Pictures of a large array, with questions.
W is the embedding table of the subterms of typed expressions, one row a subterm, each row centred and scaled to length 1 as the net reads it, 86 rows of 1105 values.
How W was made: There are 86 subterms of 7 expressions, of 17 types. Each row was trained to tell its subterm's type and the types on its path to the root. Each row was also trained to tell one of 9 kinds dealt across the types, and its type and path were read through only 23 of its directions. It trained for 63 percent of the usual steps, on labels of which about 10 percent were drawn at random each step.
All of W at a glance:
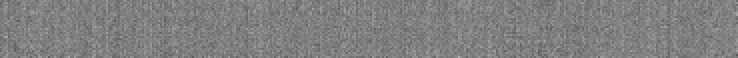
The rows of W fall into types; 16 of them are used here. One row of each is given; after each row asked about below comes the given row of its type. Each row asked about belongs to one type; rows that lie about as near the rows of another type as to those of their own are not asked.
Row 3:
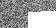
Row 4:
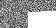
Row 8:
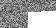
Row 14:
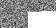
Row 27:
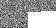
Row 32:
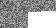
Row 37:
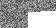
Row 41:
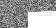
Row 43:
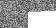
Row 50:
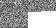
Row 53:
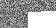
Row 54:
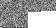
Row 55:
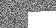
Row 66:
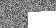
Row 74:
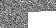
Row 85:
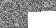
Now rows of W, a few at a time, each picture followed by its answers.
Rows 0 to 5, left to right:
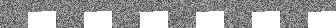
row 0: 50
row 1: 27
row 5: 3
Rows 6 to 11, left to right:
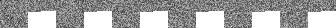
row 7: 32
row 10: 43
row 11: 4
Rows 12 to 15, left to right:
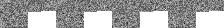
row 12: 85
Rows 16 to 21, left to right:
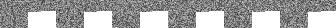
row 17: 53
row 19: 4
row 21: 3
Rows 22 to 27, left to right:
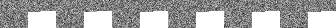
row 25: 85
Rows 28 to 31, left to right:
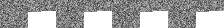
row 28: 32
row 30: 37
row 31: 85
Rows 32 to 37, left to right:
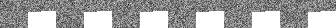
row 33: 54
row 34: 4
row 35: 50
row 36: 8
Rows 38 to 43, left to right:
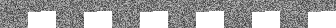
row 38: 37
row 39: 53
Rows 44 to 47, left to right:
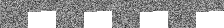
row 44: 43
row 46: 53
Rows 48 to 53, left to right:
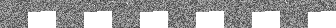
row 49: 8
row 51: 3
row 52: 8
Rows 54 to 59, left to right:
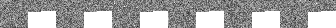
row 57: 85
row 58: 32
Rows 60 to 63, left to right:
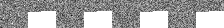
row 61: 4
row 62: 4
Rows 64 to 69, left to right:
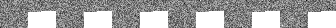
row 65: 4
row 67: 85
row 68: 43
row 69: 53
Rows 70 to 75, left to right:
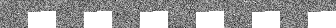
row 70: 37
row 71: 37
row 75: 43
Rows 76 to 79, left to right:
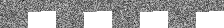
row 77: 43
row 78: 37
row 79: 8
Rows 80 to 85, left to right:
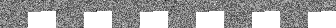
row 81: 53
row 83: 8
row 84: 32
